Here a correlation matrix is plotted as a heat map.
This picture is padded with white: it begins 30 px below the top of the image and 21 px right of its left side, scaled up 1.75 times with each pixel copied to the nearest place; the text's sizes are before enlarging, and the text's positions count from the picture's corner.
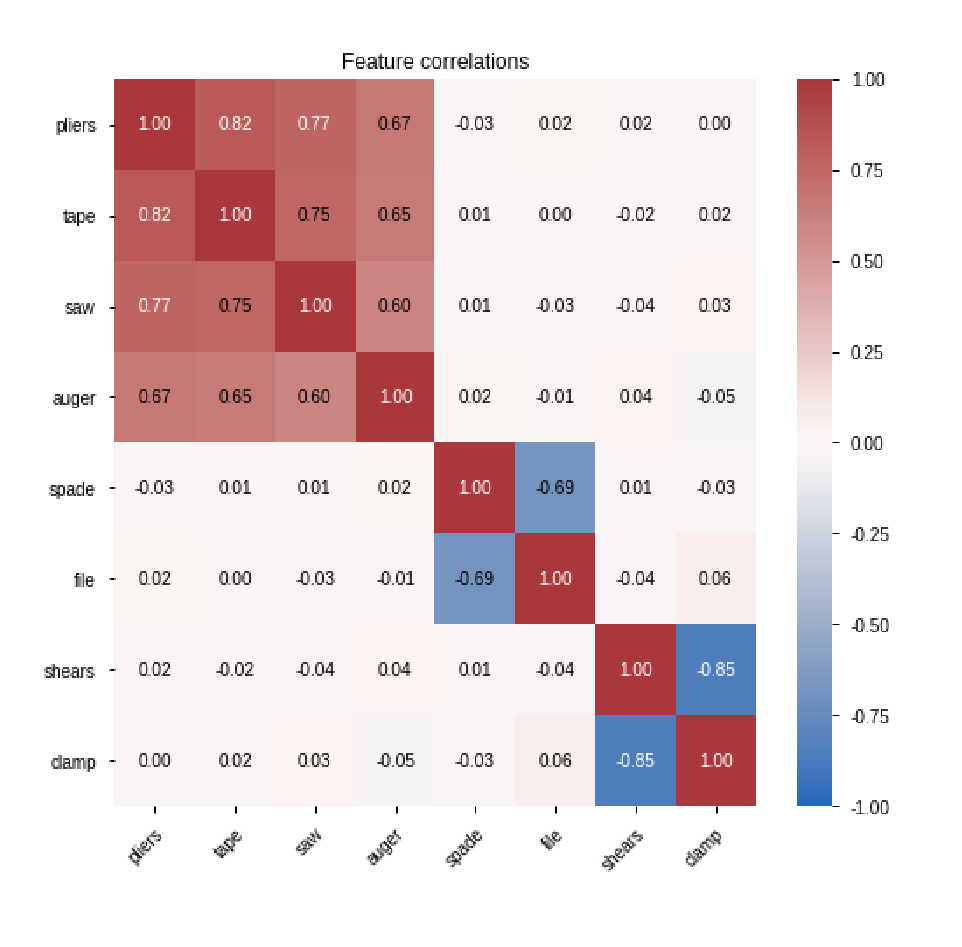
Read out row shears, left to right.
0.02 -0.02 -0.04 0.04 0.01 -0.04 1.00 -0.85
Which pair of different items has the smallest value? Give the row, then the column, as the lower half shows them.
clamp, shears
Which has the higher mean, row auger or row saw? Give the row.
saw
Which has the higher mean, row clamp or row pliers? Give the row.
pliers
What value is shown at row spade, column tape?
0.01
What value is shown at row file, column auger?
-0.01
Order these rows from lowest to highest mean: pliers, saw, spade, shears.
shears, spade, saw, pliers
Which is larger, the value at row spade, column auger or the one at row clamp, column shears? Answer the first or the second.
the first
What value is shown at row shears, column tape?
-0.02
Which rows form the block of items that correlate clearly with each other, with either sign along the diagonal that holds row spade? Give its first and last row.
spade to file
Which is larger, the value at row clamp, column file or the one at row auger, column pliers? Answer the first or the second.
the second
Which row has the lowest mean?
shears
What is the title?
Feature correlations
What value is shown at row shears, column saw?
-0.04
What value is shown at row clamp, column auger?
-0.05
